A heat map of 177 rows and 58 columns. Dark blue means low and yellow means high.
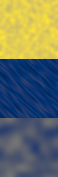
The table splits into 3 rows of 1 panel. Panel 1,1: very high, blotchy, faint in contrast. Panel 2,1: very low, slanting down to the right, faint in contrast. Panel 3,1: low, smooth.
